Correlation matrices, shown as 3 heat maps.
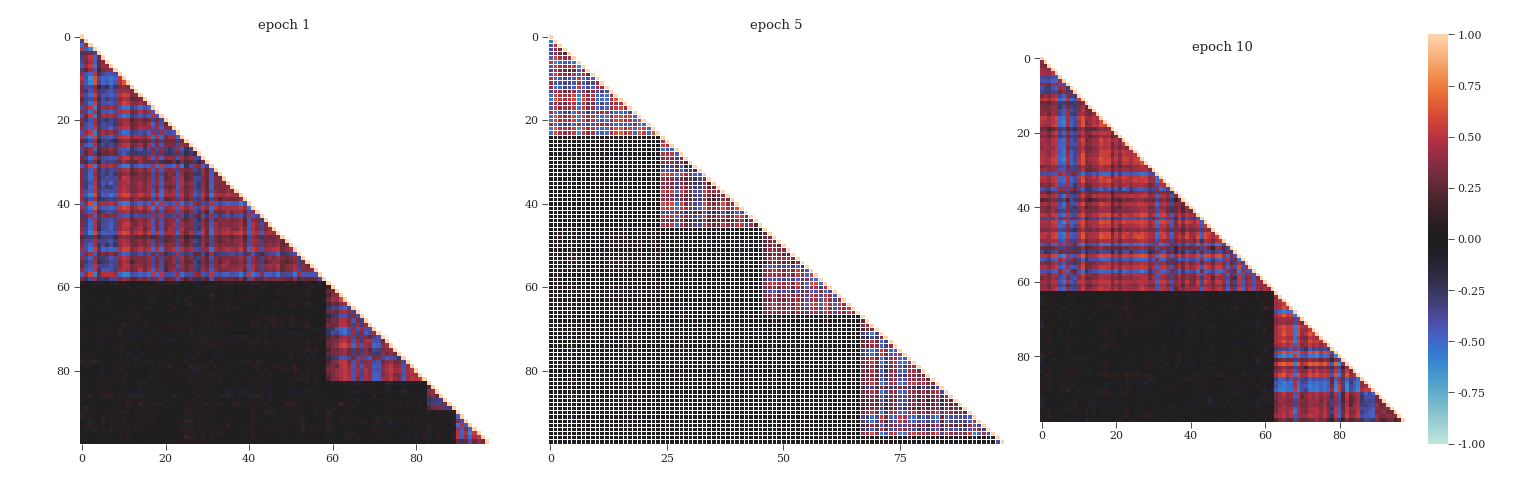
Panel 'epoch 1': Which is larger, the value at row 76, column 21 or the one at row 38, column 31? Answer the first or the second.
the first
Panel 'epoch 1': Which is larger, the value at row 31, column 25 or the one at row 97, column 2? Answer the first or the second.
the second
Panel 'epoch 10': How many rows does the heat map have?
98
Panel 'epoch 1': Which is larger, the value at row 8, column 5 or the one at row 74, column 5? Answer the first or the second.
the first
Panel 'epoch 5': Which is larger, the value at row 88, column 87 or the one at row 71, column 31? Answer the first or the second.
the first
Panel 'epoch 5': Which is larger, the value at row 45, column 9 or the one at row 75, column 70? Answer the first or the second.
the first
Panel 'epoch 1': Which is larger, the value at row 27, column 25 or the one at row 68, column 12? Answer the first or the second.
the second
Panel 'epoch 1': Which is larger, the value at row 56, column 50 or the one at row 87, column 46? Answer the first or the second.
the first
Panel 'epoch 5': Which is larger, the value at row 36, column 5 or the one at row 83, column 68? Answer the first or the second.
the second
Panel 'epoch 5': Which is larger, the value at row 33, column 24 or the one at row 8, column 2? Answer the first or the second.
the first
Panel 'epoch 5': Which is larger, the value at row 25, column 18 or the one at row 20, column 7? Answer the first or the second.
the second
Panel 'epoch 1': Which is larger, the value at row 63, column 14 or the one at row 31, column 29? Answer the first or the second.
the first
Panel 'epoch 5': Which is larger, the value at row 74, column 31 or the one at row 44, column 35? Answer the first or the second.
the second
